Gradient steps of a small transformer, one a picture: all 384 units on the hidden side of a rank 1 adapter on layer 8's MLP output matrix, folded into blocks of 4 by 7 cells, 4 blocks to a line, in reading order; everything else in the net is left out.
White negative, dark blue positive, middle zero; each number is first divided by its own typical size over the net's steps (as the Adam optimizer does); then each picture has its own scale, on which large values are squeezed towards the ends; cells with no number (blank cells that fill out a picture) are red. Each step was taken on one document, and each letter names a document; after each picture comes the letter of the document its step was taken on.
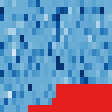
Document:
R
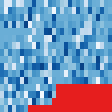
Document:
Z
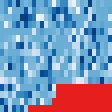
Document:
Z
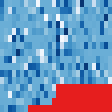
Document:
R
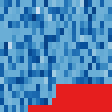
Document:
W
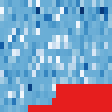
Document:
R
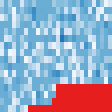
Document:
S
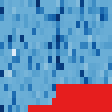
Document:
R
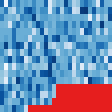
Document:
W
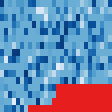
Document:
S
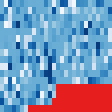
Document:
Z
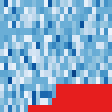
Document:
W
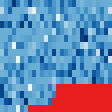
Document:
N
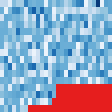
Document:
W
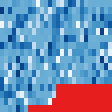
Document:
N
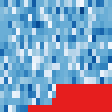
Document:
W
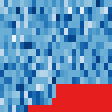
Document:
W
